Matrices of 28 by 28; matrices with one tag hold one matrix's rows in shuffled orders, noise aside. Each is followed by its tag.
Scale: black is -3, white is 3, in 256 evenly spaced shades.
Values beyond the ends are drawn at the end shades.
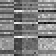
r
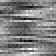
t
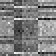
r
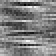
t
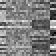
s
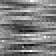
t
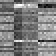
r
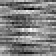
t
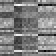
r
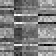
r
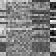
s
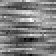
t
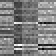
r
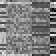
s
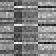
r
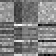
r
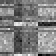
r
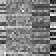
s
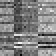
r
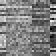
s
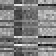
r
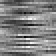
t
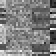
s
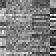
s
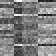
r
